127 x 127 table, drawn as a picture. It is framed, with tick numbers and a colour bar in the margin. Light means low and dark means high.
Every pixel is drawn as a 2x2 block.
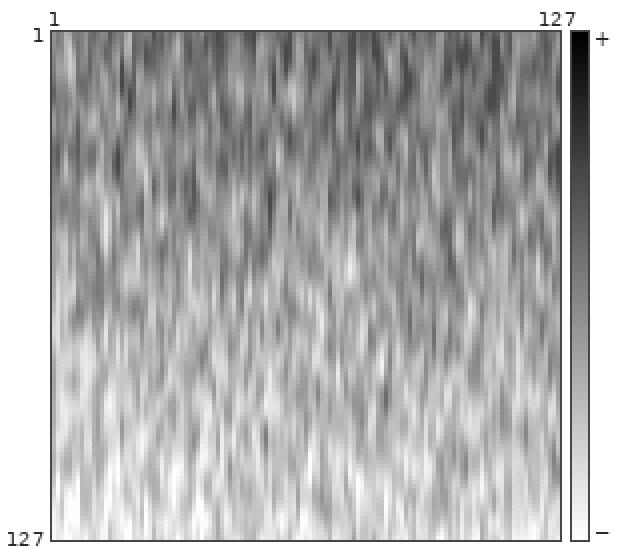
The ninth with the lowest average is the bottom left. Streaks run downward. Values rise toward the top.
